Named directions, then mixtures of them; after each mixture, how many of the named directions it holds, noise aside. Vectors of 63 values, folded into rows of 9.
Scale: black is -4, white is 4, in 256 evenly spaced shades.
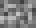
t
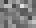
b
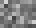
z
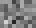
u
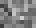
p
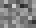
one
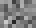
one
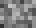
two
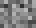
two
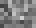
one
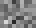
one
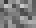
one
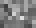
two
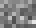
two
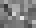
two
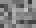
three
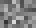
one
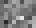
three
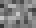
two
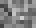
one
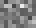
one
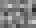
three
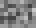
one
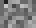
three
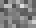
one
